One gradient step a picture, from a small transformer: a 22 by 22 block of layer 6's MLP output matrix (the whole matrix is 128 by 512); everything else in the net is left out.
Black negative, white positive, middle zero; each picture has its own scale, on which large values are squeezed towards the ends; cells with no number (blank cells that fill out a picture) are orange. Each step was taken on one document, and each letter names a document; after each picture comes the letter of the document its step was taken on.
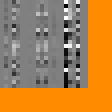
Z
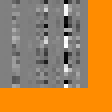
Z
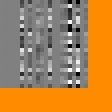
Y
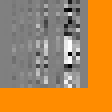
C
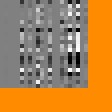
Y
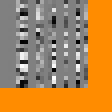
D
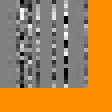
D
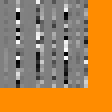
D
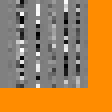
D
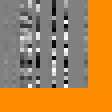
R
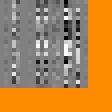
Z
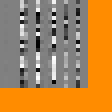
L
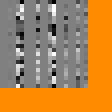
D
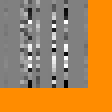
R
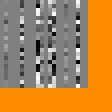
L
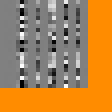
L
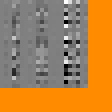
Z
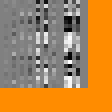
C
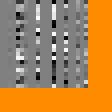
D
